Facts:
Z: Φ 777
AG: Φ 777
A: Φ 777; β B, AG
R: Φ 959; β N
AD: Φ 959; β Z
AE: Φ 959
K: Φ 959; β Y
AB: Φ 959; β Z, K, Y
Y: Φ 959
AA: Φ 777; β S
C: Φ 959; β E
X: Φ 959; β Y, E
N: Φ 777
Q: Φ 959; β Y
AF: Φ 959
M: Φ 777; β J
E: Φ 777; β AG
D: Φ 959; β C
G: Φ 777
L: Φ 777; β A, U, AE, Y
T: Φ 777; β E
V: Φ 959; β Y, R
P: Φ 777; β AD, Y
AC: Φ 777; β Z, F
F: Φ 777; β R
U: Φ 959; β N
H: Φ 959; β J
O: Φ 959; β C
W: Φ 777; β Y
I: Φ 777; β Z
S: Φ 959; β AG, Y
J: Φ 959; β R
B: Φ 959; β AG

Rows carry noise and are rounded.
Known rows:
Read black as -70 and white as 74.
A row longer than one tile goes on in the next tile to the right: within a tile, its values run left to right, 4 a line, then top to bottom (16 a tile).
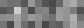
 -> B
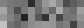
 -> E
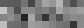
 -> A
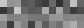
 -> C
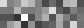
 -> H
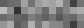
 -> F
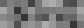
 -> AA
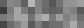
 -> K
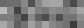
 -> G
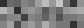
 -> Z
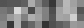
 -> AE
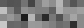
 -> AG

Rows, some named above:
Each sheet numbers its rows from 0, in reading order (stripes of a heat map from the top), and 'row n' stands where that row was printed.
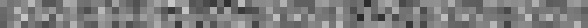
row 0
R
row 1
S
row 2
C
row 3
V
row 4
E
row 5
V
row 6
V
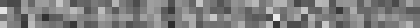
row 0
N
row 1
Y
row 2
AD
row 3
J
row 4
X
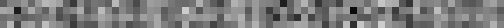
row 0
AC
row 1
Y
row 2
U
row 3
T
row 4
I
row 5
AF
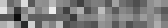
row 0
M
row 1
S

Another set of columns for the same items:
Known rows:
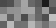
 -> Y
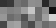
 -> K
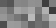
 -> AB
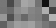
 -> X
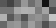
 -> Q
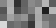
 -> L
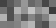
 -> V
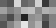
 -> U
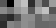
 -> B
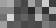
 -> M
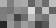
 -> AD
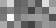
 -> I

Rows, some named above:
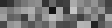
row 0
K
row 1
J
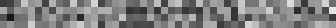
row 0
S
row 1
U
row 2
M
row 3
T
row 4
R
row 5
N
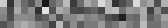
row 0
C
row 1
AA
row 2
S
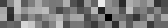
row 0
R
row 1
F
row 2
H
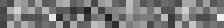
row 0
AE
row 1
E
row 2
AF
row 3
AE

